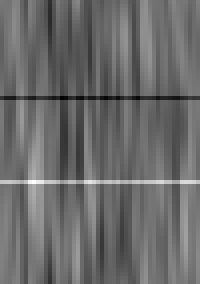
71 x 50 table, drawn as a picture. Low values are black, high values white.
Rows 25 and 46 differ from the rows beside them. A few values lie far out on both sides of the bulk. Overall the values sit about 40% of the way up the scale.
